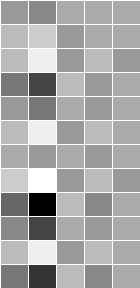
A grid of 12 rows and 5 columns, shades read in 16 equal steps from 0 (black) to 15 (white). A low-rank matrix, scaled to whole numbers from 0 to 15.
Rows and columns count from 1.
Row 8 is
12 15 9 11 9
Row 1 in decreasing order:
10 10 10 9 8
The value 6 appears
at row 9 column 1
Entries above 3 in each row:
5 5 5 5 5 5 5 5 4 5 5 4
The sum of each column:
112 104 118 116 118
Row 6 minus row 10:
3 10 -1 2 0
